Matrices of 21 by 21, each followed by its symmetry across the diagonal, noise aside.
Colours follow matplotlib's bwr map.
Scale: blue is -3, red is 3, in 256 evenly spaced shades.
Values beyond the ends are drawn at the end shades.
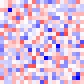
symmetric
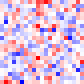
neither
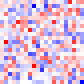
neither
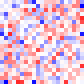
symmetric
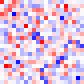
symmetric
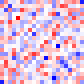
symmetric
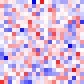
neither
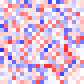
symmetric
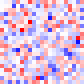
symmetric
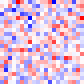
neither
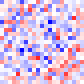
symmetric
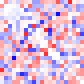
symmetric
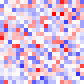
neither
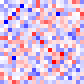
symmetric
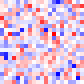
neither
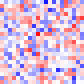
neither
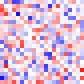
neither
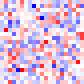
neither
